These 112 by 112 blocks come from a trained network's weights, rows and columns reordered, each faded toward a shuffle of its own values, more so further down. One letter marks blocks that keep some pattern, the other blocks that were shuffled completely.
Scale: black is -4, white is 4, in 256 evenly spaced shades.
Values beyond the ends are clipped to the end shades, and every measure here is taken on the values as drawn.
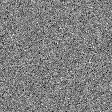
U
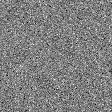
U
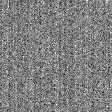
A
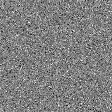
U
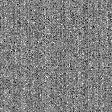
A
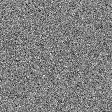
U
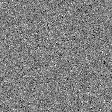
U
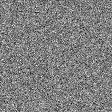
U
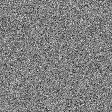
U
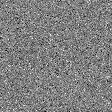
U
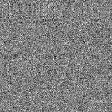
A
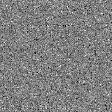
A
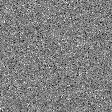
U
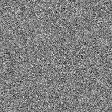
A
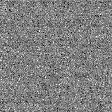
A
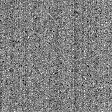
A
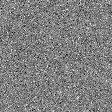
U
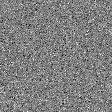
U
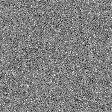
U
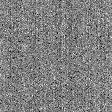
A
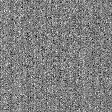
A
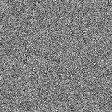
A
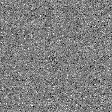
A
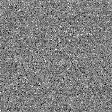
A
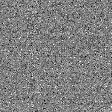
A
